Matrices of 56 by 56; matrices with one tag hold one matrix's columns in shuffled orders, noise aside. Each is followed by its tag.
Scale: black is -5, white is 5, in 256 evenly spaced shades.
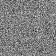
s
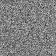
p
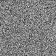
p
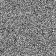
s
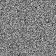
p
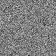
p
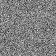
s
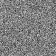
s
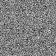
s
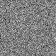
p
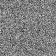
s
